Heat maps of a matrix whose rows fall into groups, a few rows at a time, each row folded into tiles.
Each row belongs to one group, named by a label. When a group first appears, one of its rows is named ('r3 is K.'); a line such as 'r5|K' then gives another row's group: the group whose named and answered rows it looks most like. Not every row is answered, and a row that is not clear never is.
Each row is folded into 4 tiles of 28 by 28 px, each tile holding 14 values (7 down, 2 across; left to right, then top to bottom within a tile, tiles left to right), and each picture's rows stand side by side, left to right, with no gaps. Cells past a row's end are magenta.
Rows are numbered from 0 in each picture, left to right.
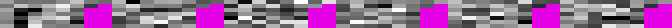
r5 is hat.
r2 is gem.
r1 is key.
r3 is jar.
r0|key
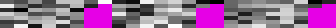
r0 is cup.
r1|key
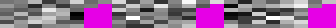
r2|gem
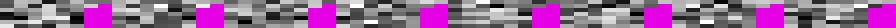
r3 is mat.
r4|jar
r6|mat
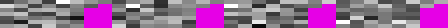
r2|mat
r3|gem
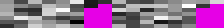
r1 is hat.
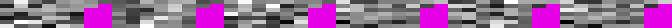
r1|key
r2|mat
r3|hat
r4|cup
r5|hat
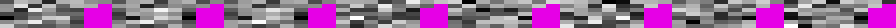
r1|jar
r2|jar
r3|gem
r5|mat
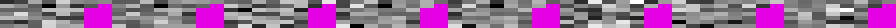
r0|cup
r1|cup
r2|cup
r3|jar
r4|jar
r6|hat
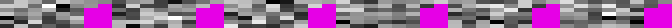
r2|mat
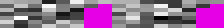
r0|gem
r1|hat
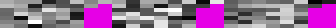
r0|mat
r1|cup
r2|key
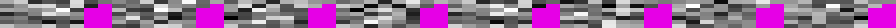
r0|hat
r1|gem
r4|hat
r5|cup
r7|mat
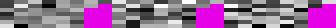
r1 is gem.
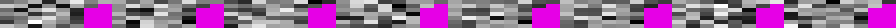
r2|key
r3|mat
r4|key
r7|jar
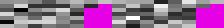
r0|cup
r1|gem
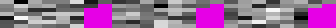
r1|cup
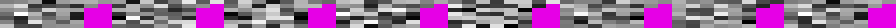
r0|mat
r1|gem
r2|jar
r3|mat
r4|cup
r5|mat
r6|key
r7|mat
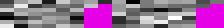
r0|jar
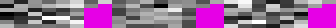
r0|gem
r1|jar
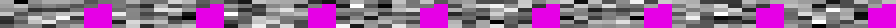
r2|key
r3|jar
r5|gem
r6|hat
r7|mat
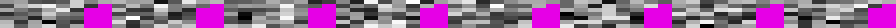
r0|hat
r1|gem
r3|gem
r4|mat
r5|jar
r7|hat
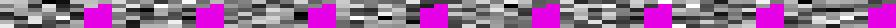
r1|gem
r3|key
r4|cup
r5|hat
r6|mat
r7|key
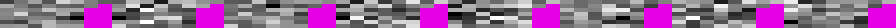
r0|cup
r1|jar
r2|cup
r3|gem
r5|hat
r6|gem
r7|hat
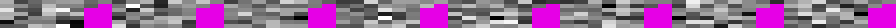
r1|jar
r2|cup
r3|gem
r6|jar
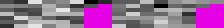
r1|cup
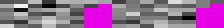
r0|cup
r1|cup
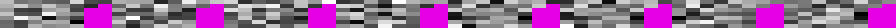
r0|key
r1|gem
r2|hat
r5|jar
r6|jar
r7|cup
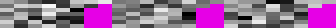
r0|hat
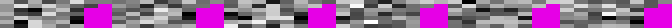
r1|cup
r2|jar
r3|mat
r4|gem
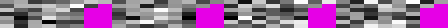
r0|hat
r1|jar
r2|gem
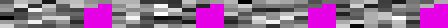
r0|jar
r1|hat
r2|key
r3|jar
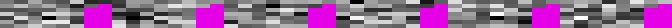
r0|key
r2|cup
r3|key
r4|hat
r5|gem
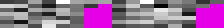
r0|cup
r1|jar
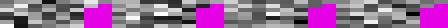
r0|mat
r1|hat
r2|hat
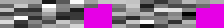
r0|gem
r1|mat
